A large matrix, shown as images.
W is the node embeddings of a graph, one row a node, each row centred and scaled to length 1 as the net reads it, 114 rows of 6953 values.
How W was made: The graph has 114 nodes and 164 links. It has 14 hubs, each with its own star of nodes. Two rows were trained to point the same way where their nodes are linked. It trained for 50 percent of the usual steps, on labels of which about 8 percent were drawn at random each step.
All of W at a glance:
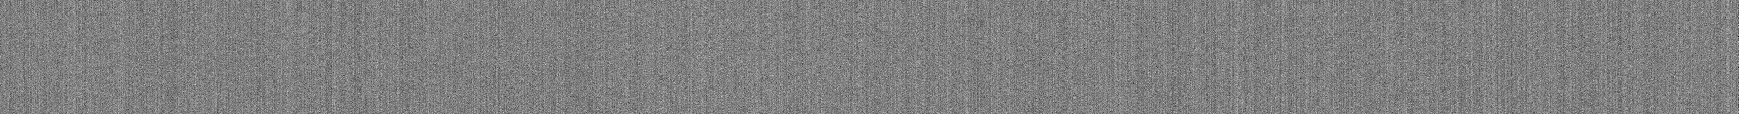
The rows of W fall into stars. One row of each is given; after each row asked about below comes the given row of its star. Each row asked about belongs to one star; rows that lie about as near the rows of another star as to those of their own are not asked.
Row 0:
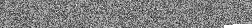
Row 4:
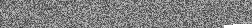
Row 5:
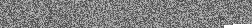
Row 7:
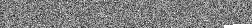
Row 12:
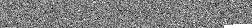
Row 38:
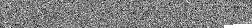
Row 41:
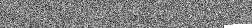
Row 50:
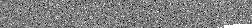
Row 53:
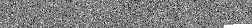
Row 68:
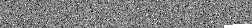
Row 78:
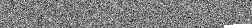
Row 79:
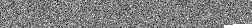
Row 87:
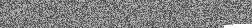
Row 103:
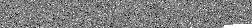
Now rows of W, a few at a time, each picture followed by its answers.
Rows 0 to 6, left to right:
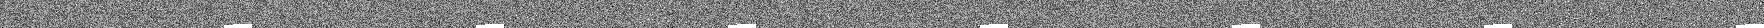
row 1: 78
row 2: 79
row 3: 5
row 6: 7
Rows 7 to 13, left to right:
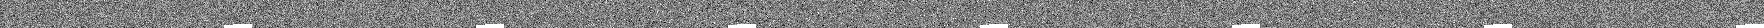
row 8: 5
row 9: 53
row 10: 4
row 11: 79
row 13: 41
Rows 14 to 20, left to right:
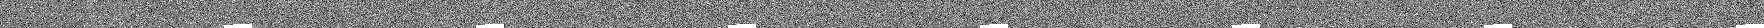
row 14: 41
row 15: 41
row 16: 0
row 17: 78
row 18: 50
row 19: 68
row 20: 103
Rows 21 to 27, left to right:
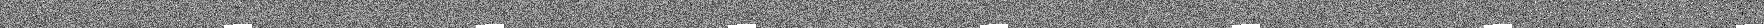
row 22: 87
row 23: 0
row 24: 68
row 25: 87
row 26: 0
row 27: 5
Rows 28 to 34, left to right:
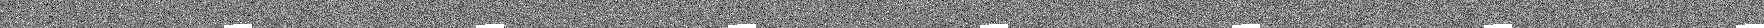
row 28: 12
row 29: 0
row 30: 38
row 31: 50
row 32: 41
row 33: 4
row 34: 87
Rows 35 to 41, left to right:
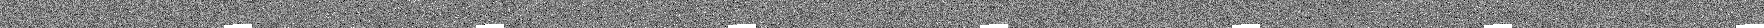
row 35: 79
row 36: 0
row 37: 87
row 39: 5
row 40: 50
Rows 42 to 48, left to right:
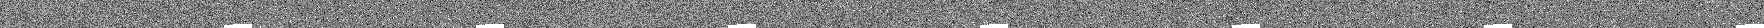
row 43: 38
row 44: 68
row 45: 41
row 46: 5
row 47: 87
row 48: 7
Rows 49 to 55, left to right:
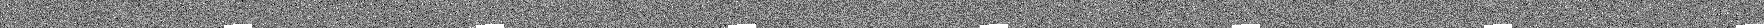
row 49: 38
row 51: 12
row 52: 68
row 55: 78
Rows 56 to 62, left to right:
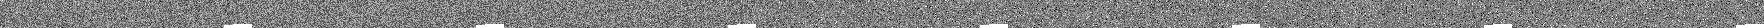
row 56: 53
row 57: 103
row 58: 50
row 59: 4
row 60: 53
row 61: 0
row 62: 68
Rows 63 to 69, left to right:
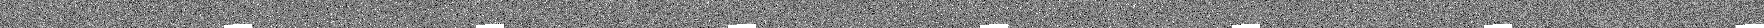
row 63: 53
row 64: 78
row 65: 68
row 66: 50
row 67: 5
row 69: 78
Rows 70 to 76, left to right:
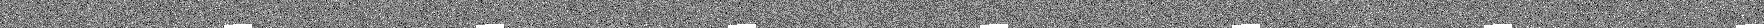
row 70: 53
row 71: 87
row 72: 78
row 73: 53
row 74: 41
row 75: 5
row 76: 78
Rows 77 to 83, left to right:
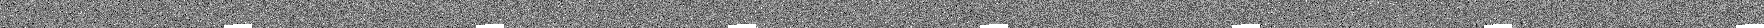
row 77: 79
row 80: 103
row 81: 7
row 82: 79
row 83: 103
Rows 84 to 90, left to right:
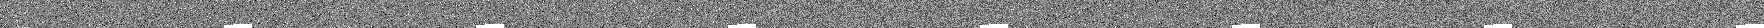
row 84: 78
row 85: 68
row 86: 7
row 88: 87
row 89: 4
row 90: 41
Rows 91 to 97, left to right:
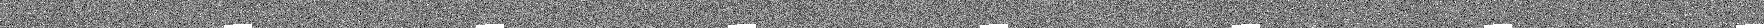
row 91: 53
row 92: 87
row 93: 12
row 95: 12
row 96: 68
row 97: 79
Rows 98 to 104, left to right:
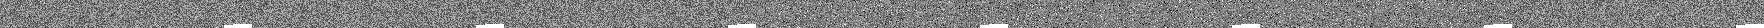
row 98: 41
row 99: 12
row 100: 79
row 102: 12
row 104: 79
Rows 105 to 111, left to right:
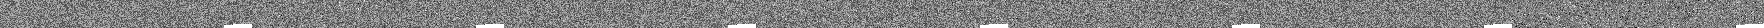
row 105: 78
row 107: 79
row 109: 53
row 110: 38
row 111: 53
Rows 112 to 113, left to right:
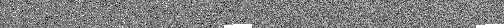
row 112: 87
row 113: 41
